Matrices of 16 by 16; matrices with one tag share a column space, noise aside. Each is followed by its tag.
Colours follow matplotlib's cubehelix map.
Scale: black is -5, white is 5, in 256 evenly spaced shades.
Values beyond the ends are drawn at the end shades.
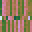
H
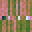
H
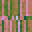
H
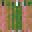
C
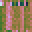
C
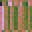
C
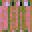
C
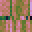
H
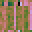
C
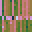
H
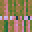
H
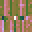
H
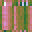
C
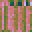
C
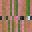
H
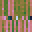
H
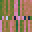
H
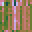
C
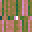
H
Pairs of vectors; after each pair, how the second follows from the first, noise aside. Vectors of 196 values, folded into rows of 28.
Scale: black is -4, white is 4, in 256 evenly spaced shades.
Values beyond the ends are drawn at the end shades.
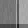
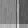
negated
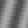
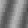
negated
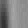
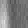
negated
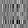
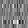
sign-scrambled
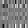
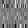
sign-scrambled
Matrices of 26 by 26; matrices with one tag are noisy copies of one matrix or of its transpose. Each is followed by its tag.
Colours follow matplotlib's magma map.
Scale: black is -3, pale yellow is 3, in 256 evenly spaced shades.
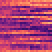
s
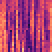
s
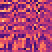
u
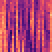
s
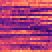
s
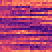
s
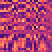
u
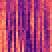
s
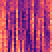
s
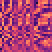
u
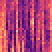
s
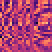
u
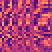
u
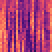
s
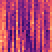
s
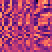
u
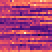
s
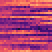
s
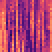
s
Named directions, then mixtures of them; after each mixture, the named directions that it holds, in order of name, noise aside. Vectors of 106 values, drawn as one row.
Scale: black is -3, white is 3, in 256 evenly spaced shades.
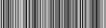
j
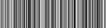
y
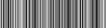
j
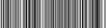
j, y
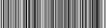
j, y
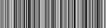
y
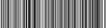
j, y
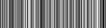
j, y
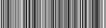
j, y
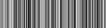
y
